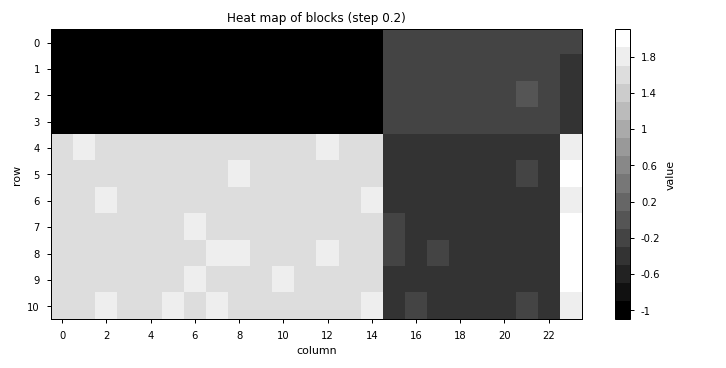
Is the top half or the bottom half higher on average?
bottom
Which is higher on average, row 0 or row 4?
row 4
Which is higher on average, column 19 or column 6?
column 6
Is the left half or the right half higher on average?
left
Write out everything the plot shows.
Title: Heat map of blocks (step 0.2)
x-axis: column, ticks 0 2 4 6 8 10 12 14 16 18 20 22
y-axis: row, ticks 0 1 2 3 4 5 6 7 8 9 10 (0 at the top)
Colour bar: value, ticks -1 -0.6 -0.2 0.2 0.6 1 1.4 1.8
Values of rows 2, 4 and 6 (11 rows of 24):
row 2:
-1 -1 -1 -1 -1 -1 -1 -1 -1 -1 -1 -1 -1 -1 -1 -0.2 -0.2 -0.2 -0.2 -0.2 -0.2 0 -0.2 -0.4
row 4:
1.6 1.8 1.6 1.6 1.6 1.6 1.6 1.6 1.6 1.6 1.6 1.6 1.8 1.6 1.6 -0.4 -0.4 -0.4 -0.4 -0.4 -0.4 -0.4 -0.4 1.8
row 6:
1.6 1.6 1.8 1.6 1.6 1.6 1.6 1.6 1.6 1.6 1.6 1.6 1.6 1.6 1.8 -0.4 -0.4 -0.4 -0.4 -0.4 -0.4 -0.4 -0.4 1.8
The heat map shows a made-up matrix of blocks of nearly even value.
